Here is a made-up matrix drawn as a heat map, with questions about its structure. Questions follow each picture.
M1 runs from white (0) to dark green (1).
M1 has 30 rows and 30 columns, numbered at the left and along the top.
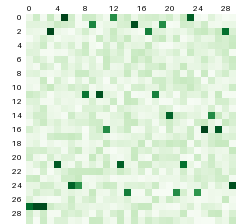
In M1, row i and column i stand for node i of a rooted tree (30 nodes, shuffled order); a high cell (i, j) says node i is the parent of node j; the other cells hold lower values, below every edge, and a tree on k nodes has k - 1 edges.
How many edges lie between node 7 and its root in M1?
3
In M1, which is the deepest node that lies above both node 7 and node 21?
25
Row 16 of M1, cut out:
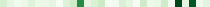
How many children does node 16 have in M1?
3
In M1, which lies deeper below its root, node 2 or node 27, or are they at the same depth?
node 2
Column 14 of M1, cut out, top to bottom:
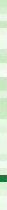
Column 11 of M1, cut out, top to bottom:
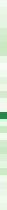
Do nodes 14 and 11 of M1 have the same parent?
no
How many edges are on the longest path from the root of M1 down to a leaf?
3
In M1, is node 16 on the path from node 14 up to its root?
yes
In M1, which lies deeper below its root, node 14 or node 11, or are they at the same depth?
node 14
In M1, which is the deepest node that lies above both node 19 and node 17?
27
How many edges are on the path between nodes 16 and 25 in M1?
1
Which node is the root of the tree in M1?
16
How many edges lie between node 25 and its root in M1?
1
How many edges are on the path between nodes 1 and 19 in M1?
1
